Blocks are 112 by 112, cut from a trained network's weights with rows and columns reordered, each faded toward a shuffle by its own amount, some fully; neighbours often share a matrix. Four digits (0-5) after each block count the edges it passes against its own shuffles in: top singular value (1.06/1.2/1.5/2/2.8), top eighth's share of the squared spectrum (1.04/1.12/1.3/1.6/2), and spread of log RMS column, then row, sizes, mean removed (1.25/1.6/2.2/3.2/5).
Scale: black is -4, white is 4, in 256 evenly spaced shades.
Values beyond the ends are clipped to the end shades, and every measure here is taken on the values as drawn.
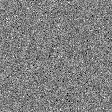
1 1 0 0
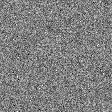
0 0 0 0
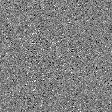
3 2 1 1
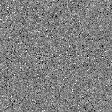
2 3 1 1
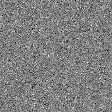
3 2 1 0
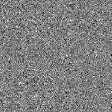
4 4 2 2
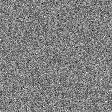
0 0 0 0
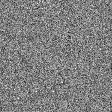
1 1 0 0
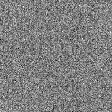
3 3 0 1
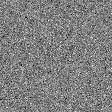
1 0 0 0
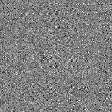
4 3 2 2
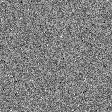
0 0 0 0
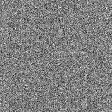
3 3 0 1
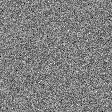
0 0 0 0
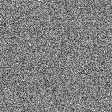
1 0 0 0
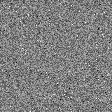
0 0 0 0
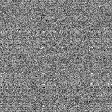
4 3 1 1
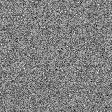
2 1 0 0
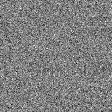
3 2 0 1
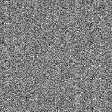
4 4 1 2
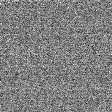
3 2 0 0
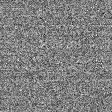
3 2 0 1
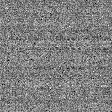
3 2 1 1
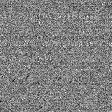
3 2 1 1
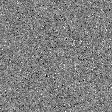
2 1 0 0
